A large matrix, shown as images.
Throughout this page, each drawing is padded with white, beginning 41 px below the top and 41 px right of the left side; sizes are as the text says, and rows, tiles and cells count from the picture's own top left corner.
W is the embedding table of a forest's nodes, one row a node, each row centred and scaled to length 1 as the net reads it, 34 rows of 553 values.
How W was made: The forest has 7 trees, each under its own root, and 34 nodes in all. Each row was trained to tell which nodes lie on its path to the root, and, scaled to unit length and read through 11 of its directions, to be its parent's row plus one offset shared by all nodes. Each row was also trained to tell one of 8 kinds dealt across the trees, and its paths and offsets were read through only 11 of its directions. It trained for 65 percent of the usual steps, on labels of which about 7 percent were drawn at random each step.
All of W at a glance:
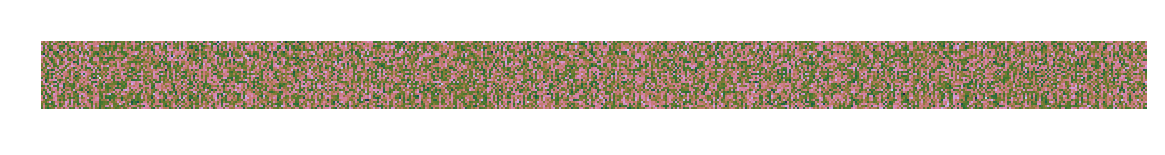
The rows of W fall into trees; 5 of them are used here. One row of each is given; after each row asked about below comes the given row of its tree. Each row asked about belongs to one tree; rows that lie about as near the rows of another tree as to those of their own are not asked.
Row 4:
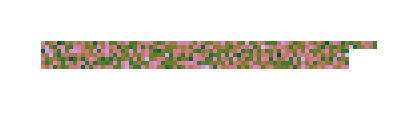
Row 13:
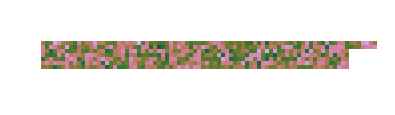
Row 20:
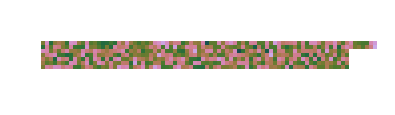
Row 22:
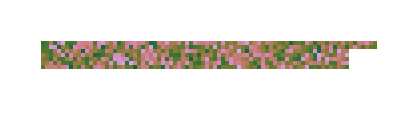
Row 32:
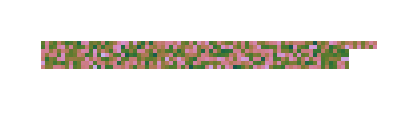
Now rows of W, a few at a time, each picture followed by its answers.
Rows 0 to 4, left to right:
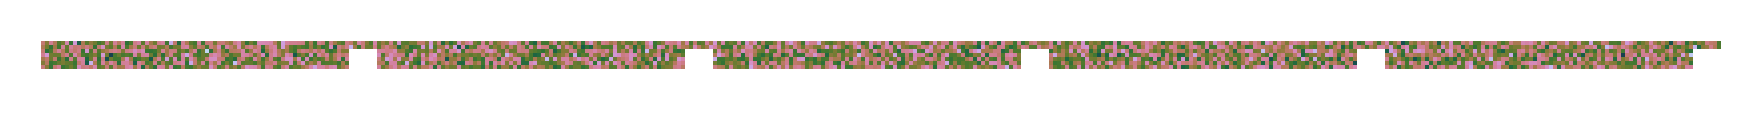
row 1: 13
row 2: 4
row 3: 4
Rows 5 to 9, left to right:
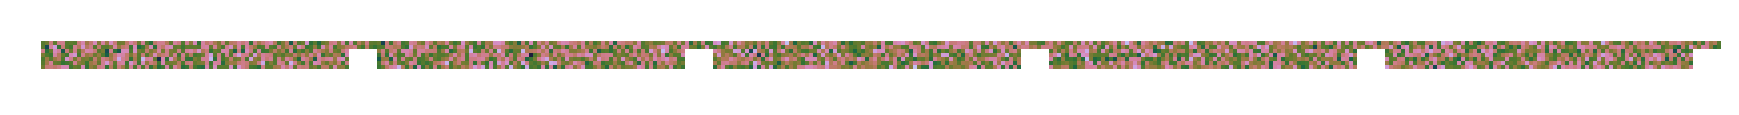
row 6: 20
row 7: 20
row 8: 4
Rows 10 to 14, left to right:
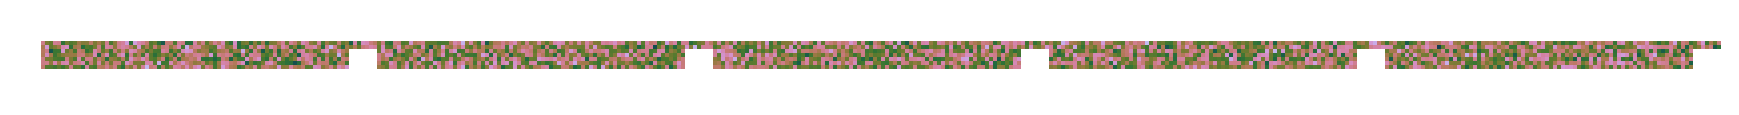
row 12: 13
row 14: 32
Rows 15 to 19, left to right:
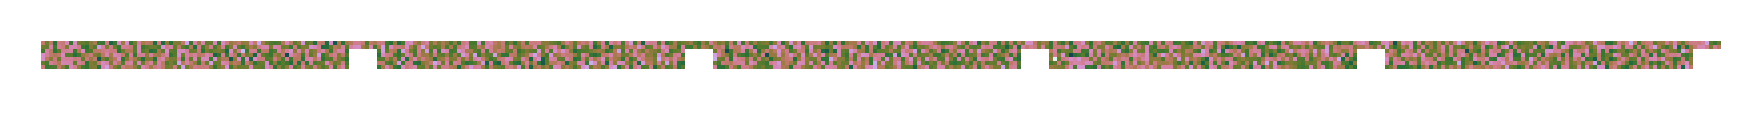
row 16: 20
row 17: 4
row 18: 20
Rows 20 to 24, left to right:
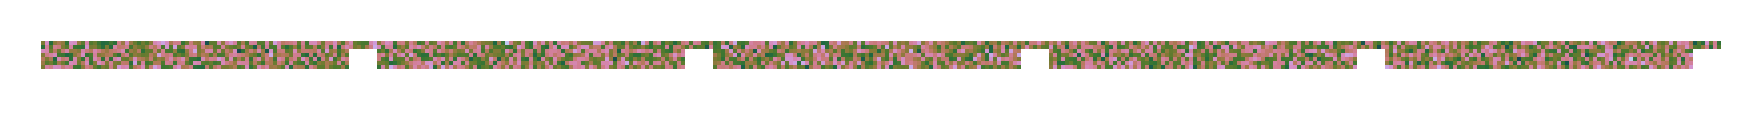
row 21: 22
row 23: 22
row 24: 13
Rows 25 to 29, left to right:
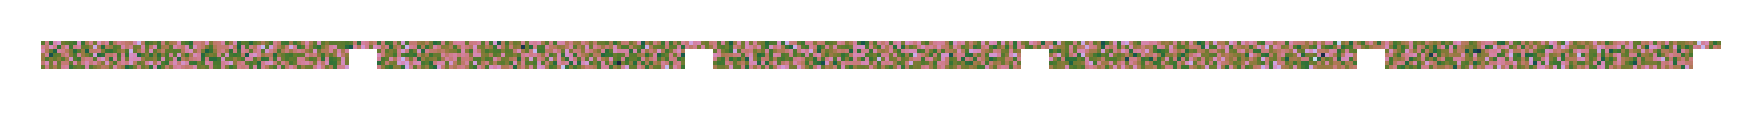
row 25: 22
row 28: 4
